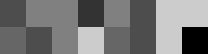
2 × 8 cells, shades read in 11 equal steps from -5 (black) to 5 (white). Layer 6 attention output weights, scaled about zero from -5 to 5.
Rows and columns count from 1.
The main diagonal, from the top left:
-2 -2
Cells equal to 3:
4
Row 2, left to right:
-1 -2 0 3 -1 -2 3 -5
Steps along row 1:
up same down up down up same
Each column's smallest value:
-2 -2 0 -3 -1 -2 3 -5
